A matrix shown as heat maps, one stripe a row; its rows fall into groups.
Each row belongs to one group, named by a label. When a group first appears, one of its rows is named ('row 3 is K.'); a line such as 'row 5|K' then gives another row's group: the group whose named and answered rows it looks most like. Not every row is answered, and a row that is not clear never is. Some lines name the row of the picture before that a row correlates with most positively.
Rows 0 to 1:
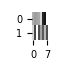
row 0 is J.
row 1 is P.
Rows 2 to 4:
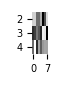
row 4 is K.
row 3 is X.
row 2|J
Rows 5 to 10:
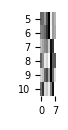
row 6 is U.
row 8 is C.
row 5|U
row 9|J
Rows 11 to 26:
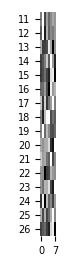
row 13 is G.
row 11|K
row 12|K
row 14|X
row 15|X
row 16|U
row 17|P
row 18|C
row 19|K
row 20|J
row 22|U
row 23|J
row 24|K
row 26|X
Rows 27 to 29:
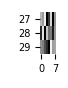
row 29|U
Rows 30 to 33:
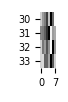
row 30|J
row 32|G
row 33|J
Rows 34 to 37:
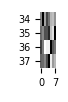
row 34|P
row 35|X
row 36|C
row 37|U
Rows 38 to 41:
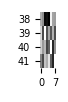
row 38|U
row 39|P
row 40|G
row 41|J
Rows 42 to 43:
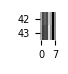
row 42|G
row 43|G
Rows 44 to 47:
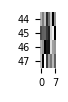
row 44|G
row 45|X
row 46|U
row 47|P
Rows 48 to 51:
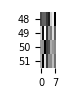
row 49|P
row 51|P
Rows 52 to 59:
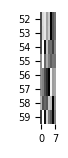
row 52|C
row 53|C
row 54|K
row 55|K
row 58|G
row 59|K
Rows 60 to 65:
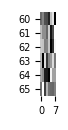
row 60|X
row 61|J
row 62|J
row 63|P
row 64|U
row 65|K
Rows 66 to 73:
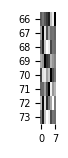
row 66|X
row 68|C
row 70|C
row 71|U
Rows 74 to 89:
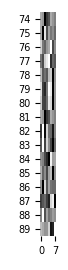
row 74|U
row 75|P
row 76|G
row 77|C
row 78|G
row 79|G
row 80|G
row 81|U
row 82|K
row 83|K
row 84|U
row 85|G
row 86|P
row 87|X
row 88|K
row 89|J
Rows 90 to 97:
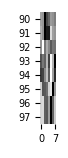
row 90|U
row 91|U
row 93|X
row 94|X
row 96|J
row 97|J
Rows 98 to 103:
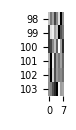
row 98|G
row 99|C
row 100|X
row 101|P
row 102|P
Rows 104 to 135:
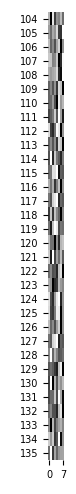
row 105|J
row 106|G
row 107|J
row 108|J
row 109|X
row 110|U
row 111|X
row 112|G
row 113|X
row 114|K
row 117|C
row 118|K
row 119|C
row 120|J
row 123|U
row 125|G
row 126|G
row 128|K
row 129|X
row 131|X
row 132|X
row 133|P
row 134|G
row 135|K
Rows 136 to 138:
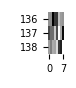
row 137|X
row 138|J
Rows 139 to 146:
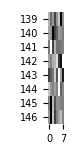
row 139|G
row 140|U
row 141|K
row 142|J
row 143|X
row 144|G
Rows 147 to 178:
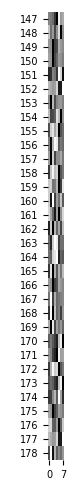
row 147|U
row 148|G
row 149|U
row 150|U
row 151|X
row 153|P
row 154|G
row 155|C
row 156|C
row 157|P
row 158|C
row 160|P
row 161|J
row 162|K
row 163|C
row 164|C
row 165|K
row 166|U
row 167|K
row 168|K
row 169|P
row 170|X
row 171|U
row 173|X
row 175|U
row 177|J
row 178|K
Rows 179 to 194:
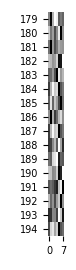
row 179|C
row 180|G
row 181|P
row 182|J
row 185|K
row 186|P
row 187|C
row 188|X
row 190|J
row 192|G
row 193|X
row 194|C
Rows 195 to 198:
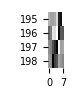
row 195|J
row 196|C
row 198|U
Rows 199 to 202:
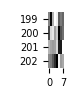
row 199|C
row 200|C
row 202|U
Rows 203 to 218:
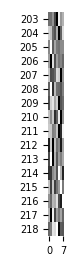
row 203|U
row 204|J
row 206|P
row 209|C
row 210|G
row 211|J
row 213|K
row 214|X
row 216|J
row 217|P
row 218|C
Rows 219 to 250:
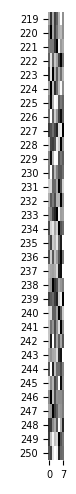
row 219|P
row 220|P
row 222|K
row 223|K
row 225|C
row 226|K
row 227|X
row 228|G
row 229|C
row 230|K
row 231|J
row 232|G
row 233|U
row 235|J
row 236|K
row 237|J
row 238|U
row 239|X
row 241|G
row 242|P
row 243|J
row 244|K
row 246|P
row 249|C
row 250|C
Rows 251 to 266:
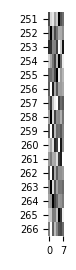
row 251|C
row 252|P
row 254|J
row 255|U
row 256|K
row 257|C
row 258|P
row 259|K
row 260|G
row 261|J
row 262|K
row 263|P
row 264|U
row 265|J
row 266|K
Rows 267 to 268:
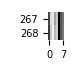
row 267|C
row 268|C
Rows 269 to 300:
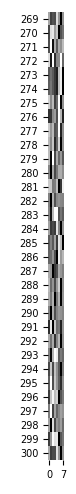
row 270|C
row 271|K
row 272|P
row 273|X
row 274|X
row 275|G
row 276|X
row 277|G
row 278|G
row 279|P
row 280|P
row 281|J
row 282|P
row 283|C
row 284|G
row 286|U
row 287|U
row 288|G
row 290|P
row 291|K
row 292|G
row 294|K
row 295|K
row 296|C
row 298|P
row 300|G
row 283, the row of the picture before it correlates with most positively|268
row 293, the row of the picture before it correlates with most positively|268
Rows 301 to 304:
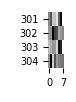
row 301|J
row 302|U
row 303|J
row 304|P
